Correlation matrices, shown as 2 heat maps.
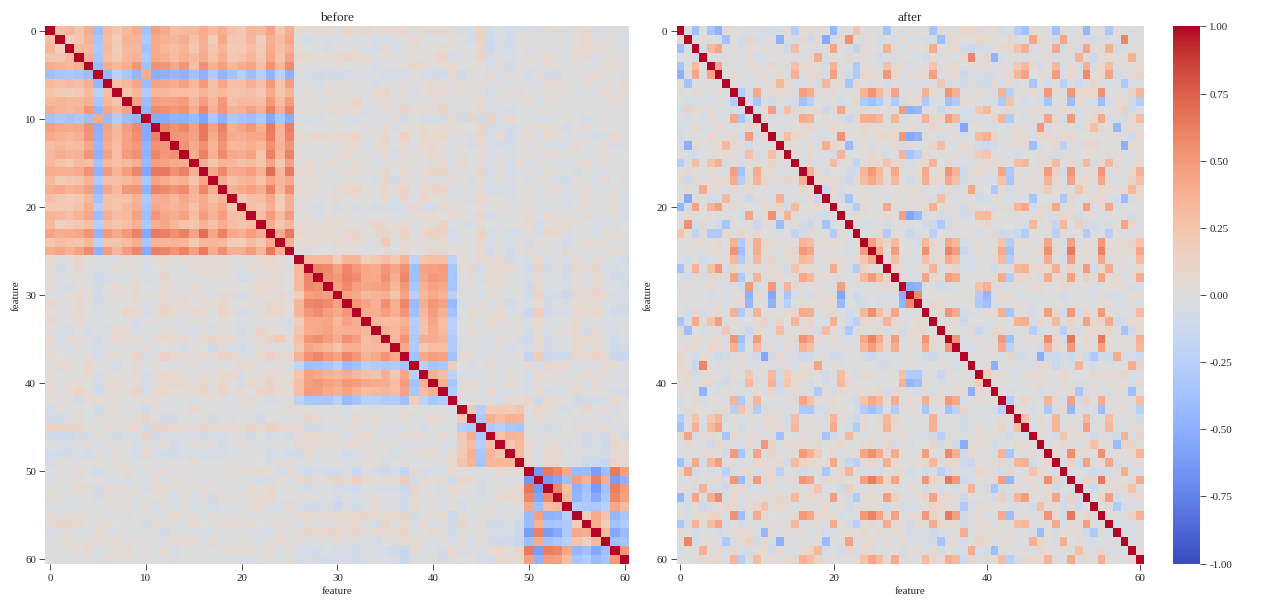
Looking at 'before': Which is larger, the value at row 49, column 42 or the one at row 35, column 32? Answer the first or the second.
the second
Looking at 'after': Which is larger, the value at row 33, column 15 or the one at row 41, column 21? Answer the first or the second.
the first
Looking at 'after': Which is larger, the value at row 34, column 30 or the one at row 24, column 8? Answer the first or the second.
the first
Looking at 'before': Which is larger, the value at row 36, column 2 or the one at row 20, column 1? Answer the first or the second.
the second
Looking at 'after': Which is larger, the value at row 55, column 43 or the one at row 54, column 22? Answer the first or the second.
the second
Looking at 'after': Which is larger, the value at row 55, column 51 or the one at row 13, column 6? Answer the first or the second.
the first
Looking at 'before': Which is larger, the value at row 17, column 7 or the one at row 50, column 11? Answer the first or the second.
the first
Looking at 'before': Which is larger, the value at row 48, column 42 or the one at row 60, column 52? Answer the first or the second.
the second
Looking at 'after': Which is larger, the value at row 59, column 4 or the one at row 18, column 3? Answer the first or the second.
the second
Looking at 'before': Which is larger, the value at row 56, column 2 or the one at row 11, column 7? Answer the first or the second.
the second
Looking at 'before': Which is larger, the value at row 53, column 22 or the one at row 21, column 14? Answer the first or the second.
the second
